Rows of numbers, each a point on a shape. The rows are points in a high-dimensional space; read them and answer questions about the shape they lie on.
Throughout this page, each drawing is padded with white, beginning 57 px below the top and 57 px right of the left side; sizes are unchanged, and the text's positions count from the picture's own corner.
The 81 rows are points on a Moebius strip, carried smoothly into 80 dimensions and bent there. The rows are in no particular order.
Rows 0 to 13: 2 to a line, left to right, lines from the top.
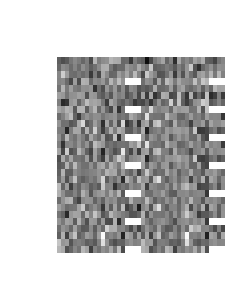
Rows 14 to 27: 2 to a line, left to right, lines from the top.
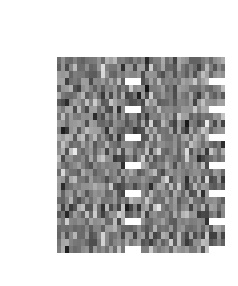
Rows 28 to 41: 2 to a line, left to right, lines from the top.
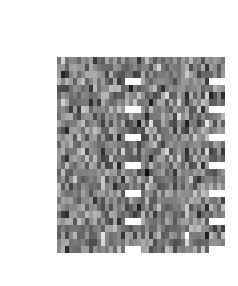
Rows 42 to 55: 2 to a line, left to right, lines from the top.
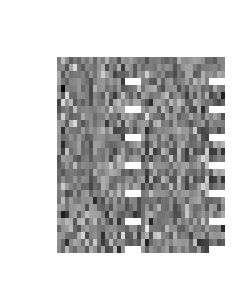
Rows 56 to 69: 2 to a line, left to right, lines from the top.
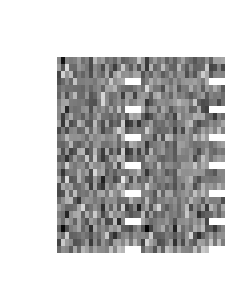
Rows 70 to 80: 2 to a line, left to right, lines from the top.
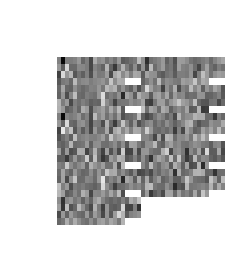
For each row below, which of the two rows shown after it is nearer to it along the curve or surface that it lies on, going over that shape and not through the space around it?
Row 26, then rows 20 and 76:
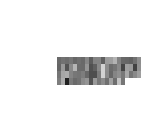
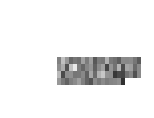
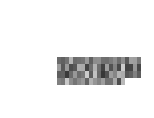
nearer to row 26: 20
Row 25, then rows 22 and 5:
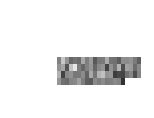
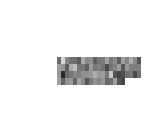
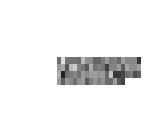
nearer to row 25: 5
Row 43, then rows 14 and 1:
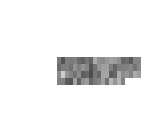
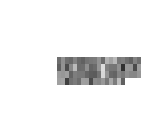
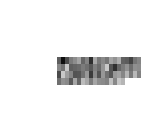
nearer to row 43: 1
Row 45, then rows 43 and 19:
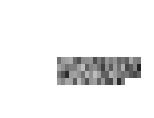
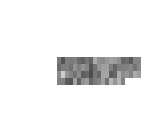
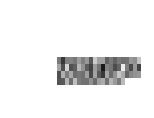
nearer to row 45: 19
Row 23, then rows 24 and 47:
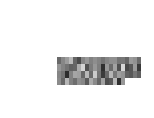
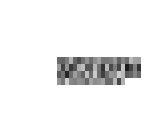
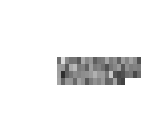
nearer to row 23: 24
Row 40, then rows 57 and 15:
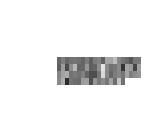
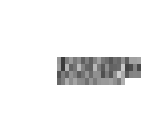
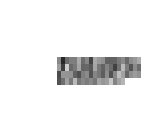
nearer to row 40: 15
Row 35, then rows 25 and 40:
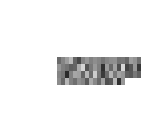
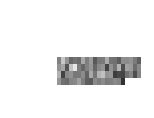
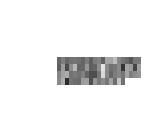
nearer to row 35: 25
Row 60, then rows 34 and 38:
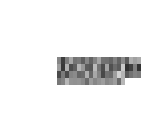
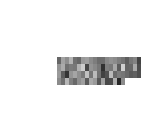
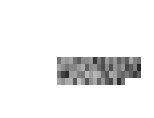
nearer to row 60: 34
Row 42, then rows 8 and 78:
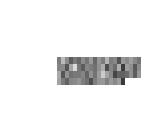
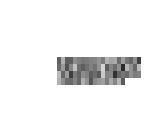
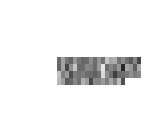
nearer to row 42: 8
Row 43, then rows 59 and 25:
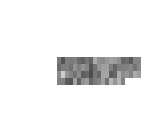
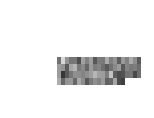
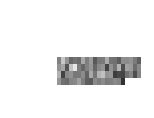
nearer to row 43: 25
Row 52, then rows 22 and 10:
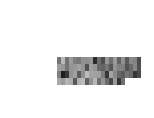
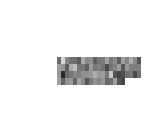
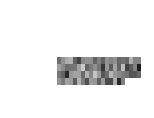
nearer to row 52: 10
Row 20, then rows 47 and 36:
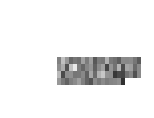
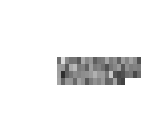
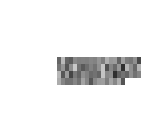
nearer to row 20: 36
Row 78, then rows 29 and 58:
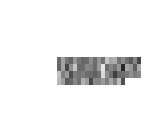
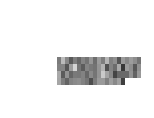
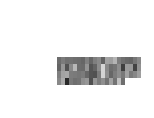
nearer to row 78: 58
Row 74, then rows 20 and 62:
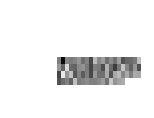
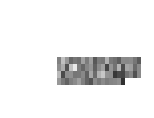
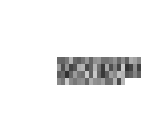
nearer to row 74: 62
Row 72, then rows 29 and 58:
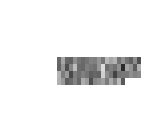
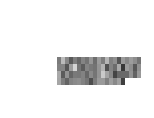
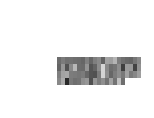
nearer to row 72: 58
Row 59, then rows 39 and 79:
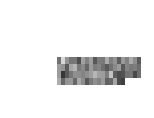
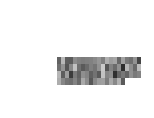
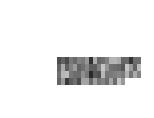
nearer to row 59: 39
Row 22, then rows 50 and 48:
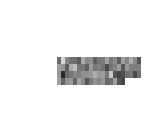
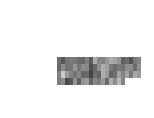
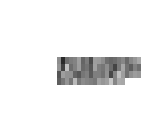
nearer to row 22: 50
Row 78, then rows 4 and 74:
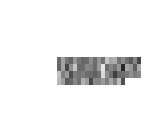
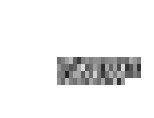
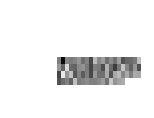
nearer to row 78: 74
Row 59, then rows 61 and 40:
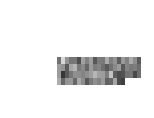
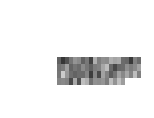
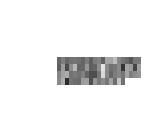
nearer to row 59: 40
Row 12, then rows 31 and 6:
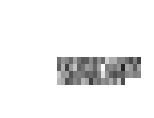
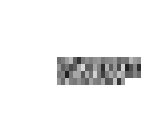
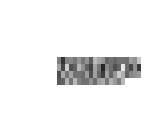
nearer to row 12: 6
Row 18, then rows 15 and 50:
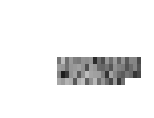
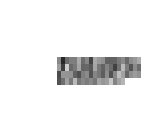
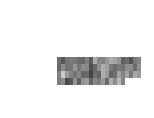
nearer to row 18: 15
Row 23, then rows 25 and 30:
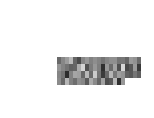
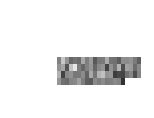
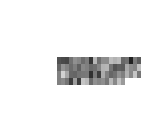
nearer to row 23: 25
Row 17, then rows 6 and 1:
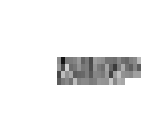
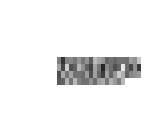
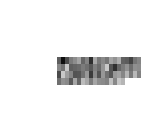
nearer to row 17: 1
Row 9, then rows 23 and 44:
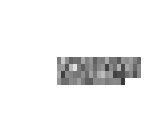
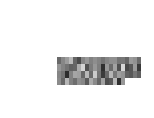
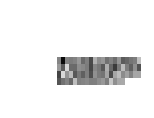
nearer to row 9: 23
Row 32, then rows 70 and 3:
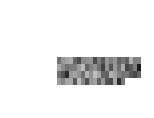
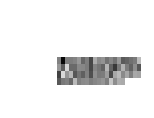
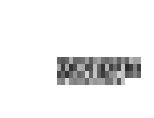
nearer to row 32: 3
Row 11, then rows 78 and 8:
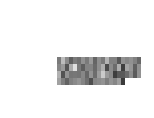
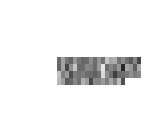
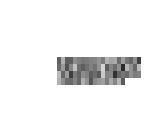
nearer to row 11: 8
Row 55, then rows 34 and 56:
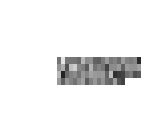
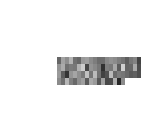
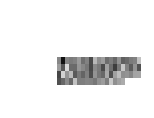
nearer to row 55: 34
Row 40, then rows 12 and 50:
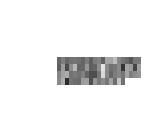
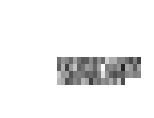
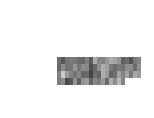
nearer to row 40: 12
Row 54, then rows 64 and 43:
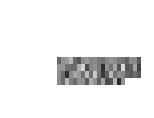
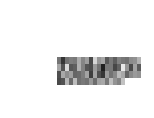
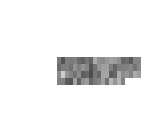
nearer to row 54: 64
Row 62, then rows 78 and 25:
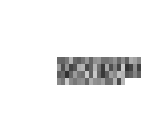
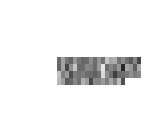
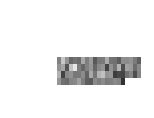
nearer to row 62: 25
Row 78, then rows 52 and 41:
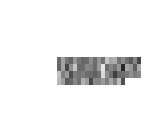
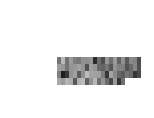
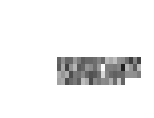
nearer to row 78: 41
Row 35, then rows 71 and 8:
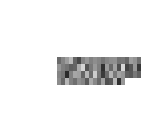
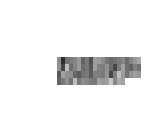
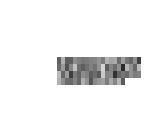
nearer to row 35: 71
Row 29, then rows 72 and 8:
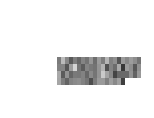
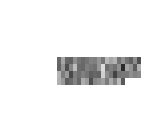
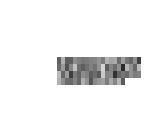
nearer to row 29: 8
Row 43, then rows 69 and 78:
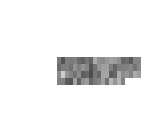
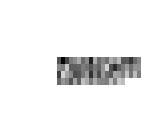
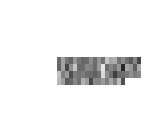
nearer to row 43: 69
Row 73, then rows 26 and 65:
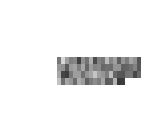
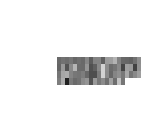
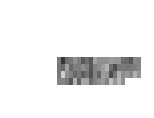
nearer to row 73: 26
